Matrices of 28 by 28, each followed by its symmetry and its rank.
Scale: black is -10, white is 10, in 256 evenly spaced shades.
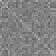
symmetric, rank five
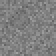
symmetric, full rank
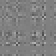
antisymmetric, rank two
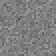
symmetric, full rank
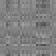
neither, rank two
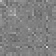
symmetric, rank five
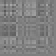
antisymmetric, rank two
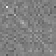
symmetric, rank five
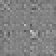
symmetric, rank five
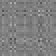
antisymmetric, rank two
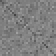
symmetric, full rank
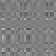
neither, rank two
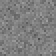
symmetric, full rank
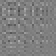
antisymmetric, rank two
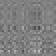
neither, rank two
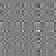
neither, rank two
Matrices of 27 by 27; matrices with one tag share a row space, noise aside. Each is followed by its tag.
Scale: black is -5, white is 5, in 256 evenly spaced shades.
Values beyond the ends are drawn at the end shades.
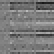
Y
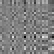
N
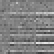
Y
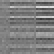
Y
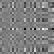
N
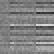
Y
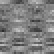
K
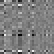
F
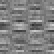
K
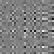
N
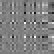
N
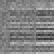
Y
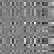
N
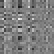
F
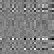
N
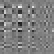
F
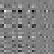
F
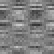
K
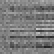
Y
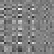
F
